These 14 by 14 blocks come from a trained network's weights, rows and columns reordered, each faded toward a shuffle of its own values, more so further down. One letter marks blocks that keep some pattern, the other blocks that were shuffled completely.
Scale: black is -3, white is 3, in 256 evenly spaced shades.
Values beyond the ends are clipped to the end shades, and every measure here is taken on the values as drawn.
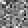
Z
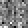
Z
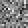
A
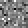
A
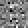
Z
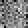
Z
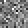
A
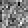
A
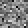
A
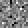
A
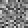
Z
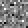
A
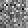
Z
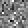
Z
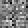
Z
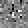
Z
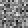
A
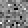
A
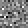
A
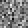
A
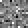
A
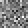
A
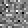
A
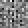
Z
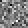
A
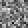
A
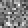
Z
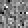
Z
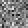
Z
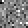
A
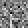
Z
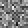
Z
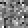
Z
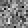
A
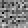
Z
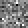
A
